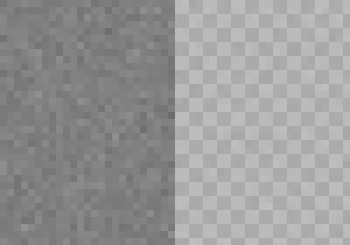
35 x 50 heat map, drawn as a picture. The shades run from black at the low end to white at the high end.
It is made of 1 by 2 panels. Panel 1,1: middling, fine-grained, faint in contrast. Panel 1,2: high, checkered, faint in contrast.
